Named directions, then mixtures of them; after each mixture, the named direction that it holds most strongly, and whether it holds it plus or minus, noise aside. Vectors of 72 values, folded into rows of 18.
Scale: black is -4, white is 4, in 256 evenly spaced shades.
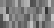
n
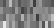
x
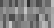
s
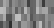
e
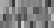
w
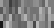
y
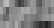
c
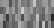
x, minus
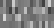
w, minus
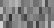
y, minus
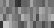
y, plus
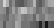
c, plus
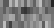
s, minus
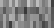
s, minus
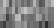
x, minus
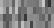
w, plus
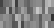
w, minus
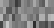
y, plus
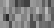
n, minus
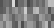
w, minus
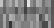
s, minus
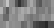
c, plus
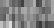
c, plus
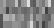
n, plus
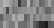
c, plus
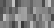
w, minus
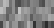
c, plus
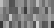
y, plus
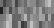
w, minus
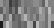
y, plus
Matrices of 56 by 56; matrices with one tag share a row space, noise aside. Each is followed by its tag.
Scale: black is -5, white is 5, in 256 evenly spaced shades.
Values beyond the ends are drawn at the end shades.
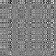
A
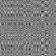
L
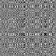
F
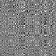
F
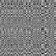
L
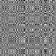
F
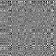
A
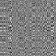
A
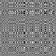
F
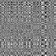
L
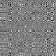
A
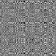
F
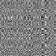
L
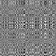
F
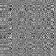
A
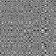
L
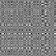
L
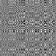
F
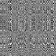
A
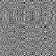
F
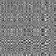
L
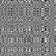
L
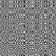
F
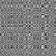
L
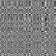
L
